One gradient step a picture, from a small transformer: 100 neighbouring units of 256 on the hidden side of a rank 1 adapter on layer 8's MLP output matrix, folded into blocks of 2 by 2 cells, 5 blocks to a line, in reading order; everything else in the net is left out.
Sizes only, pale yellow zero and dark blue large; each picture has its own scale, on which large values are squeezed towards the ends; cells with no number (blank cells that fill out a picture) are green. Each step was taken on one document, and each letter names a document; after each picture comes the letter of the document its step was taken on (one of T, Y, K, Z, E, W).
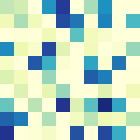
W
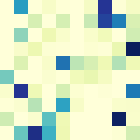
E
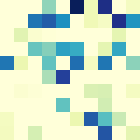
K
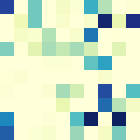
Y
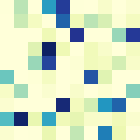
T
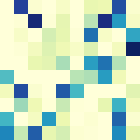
E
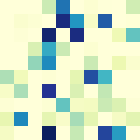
T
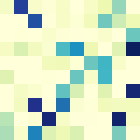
E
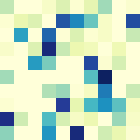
W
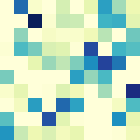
E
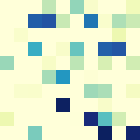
K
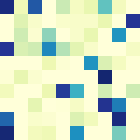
Y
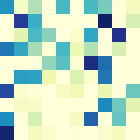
Y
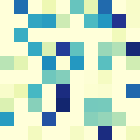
K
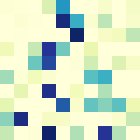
T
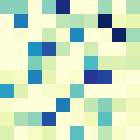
T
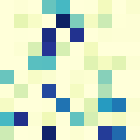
T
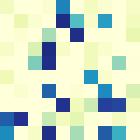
T
